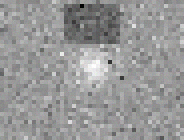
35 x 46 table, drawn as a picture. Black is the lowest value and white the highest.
Overall the values sit about 60% of the way up the scale. An odd patch, lower than its surroundings, sits in the top middle. The top middle is the ninth with the lowest average. A few values lie far out on both sides of the bulk. There are no regular stripes. A single bump stands in the centre.
